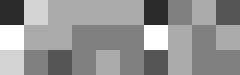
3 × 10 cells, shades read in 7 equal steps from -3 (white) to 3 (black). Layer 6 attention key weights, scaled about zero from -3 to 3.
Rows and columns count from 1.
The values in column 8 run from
-1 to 0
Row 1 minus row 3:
4 -2 -2 -1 0 -1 1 1 -1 1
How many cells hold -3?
2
